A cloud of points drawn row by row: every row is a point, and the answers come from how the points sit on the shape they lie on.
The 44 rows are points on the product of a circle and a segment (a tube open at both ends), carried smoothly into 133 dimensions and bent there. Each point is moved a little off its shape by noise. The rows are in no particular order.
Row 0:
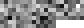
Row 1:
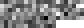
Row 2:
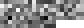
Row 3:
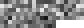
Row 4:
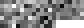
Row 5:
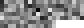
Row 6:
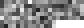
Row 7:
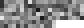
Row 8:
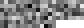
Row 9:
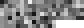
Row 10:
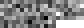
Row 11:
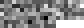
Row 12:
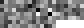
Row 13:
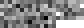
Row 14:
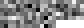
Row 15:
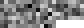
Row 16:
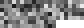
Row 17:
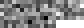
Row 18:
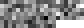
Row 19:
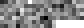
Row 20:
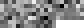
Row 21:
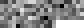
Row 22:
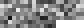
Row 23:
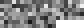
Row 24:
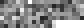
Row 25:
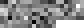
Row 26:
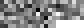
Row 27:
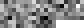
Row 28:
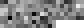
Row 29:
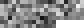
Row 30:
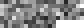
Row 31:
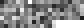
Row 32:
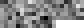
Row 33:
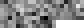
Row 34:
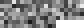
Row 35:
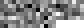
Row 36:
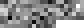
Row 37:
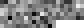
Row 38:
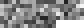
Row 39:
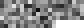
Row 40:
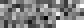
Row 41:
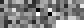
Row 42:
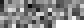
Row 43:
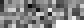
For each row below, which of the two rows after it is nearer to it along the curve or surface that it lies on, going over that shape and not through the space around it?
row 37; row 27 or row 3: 27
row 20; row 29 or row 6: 6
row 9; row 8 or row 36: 36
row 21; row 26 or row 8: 26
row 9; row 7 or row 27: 27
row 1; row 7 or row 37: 37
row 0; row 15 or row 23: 23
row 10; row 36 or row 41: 41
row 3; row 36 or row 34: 36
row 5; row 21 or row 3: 21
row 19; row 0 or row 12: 0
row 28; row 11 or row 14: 11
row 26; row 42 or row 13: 42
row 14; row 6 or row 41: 41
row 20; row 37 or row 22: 37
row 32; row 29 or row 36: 36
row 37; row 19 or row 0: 0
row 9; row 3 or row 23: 3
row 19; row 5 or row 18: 5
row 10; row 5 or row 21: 5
